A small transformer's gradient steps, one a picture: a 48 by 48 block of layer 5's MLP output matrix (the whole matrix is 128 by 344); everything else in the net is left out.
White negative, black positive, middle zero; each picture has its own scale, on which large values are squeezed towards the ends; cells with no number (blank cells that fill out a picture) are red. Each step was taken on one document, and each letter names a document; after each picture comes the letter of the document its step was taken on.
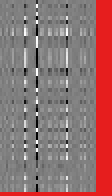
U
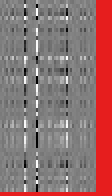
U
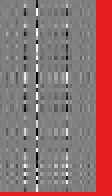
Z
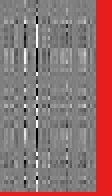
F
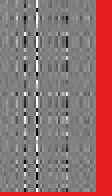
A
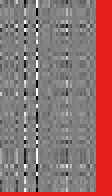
F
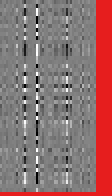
Z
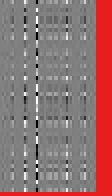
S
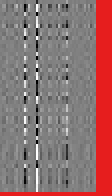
A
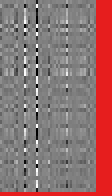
F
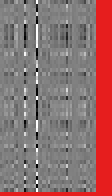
F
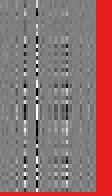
Z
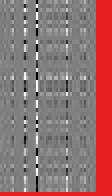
S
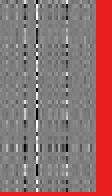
A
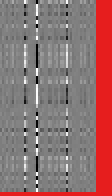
U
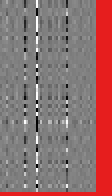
A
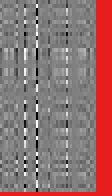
F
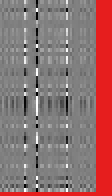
U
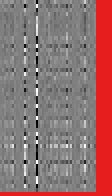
S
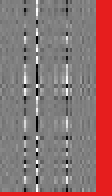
Z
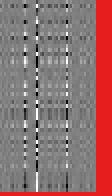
U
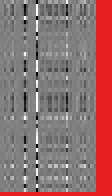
S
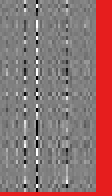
A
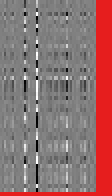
S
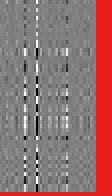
A
